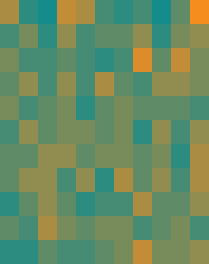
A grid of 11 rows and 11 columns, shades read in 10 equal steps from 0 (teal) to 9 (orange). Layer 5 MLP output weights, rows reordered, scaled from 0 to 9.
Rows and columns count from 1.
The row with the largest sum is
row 8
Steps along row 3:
down same up down down up up down up down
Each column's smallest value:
1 1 0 2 1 1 1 1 0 1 2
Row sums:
37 35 38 42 32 38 41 43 34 37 36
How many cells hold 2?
24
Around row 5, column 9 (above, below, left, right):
5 5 3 3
